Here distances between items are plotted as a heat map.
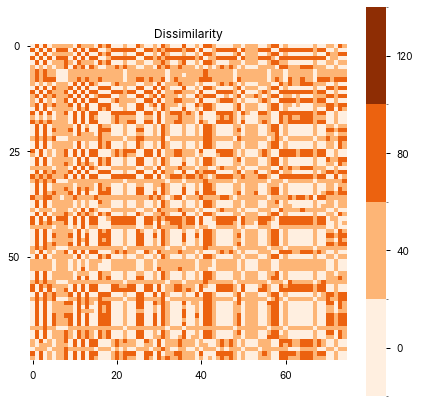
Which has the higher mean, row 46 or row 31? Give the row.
31
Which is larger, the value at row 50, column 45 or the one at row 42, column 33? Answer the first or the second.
the second
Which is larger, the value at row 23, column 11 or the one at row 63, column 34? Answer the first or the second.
the first
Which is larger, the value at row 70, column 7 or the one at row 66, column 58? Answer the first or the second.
the second
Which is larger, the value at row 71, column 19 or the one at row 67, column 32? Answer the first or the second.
the first
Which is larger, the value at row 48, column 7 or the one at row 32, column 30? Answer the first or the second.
the second
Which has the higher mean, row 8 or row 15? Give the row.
8
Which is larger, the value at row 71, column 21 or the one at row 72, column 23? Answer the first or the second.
the first
